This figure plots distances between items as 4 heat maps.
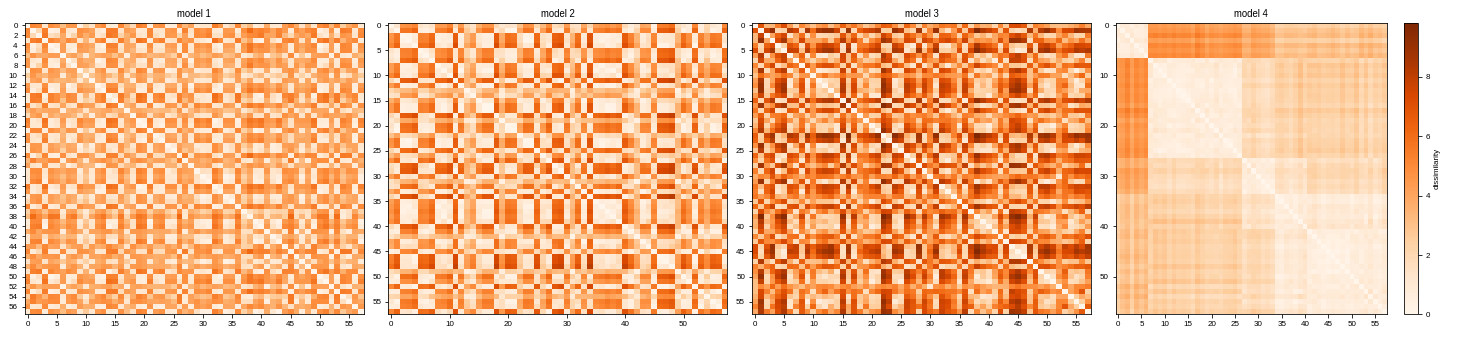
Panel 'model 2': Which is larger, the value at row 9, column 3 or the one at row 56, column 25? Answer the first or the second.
the second
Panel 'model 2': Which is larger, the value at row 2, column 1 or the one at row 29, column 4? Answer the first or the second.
the second
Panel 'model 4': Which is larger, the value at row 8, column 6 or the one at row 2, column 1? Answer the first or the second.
the first
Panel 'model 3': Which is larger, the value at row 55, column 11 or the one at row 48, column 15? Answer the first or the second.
the second
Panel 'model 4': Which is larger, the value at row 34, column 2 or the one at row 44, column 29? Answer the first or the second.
the first
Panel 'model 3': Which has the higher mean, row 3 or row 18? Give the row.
3
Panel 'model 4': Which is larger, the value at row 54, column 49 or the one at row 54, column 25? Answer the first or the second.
the second
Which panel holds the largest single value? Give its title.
model 3
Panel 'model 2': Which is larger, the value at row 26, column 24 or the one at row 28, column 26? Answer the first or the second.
the second
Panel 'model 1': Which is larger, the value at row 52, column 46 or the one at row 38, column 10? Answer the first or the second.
the second
